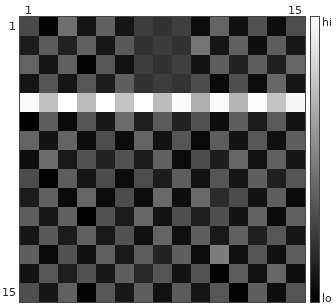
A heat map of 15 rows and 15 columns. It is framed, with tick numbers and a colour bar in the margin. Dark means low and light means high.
Odd patch: calmer, in the top middle. Calmest part: top middle. Odd lines: row 5. Histogram: skewed, a long tail of high values.
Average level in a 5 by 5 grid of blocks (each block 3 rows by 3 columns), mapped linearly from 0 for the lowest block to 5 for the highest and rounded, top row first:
1 0 1 1 1
4 5 5 4 4
1 0 1 0 1
1 1 0 1 0
1 0 1 0 1
